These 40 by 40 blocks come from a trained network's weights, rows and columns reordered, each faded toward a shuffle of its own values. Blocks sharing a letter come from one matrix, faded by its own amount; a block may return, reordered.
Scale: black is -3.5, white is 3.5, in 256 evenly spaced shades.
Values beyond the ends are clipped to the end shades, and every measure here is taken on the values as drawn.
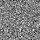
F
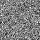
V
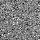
F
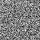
V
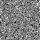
F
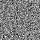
V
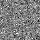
F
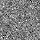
F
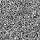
V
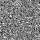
F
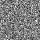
V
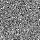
F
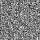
V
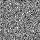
V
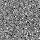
F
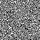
F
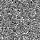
F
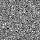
F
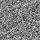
V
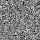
F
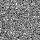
F
